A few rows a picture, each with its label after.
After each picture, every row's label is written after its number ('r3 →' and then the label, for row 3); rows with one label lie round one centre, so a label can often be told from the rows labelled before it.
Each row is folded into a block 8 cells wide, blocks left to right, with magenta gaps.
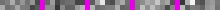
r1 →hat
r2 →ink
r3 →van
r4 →hat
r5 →van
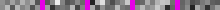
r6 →hat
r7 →van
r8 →van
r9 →hat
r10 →ink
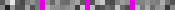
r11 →van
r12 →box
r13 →van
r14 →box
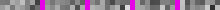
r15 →hat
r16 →box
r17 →box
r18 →box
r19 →box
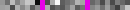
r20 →hat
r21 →van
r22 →ink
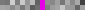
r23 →hat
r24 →hat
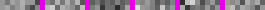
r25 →hat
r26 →hat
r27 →ink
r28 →box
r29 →van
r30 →hat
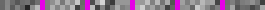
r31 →ink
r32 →hat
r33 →van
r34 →hat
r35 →hat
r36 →ink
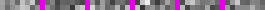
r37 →hat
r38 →ink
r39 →box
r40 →van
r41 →van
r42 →van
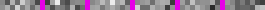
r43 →hat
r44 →van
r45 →hat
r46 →hat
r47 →hat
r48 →ink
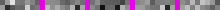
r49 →van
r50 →box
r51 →ink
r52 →box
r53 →hat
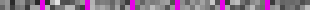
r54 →ink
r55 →van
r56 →box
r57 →hat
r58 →hat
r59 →van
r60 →ink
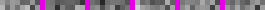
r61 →box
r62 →ink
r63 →ink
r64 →box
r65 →hat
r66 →box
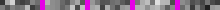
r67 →van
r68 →box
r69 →ink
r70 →hat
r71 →ink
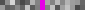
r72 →van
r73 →hat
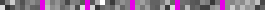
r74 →van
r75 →box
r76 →van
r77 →box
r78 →ink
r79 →hat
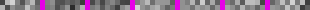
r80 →van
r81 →ink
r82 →ink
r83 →hat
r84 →hat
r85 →hat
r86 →hat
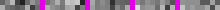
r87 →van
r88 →hat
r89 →box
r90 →box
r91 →box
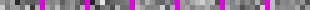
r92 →box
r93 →box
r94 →van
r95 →box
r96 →hat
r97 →box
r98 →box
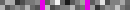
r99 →van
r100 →van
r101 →van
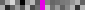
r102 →van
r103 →box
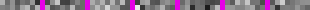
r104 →box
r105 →van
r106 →hat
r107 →van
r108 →ink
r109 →hat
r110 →van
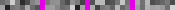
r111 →van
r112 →box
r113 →van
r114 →box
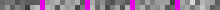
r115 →ink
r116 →hat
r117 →box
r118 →hat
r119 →hat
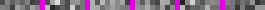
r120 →ink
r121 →van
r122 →hat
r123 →box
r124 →van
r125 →ink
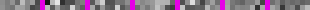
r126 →hat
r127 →van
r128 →van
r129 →hat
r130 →van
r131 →box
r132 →ink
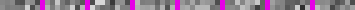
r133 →box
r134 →box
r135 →van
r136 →box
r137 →hat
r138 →hat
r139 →box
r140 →box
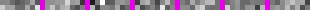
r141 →box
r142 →hat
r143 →van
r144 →van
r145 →hat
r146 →box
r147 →hat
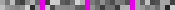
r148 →box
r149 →van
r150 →ink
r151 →box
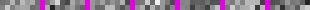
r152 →hat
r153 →van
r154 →hat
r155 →hat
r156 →ink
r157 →hat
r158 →ink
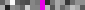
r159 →van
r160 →van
